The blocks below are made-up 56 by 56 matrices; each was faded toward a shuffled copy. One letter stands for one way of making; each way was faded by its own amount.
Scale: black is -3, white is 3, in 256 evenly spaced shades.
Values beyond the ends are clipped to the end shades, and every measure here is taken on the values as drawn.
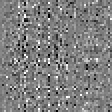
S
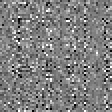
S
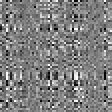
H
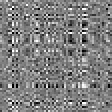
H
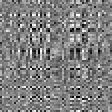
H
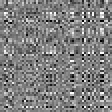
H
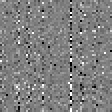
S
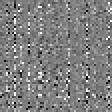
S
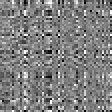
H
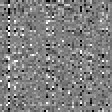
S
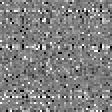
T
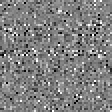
T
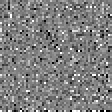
T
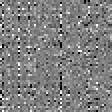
S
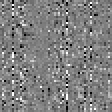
S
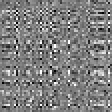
H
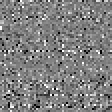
T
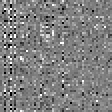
S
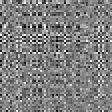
H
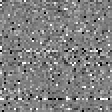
T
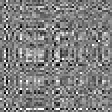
H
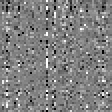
S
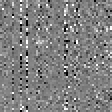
S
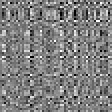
H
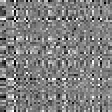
H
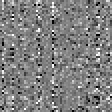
S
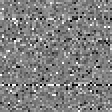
T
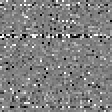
T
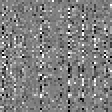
S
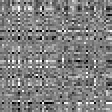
H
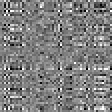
H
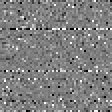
T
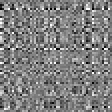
H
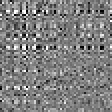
H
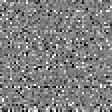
T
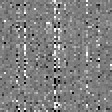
S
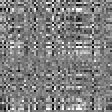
H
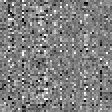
S
